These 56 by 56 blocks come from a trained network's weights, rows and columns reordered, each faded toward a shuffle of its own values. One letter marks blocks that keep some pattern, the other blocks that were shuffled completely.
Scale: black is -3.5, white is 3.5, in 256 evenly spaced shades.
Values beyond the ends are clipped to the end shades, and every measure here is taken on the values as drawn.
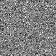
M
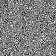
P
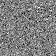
P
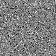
P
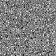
M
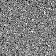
P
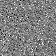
P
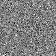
P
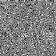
M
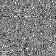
M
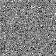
M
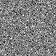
P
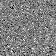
M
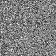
P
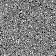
P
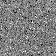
P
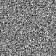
P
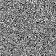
M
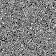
P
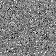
P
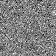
P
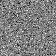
M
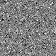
P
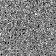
M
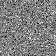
P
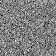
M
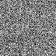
M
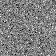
P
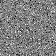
P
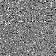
M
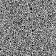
M
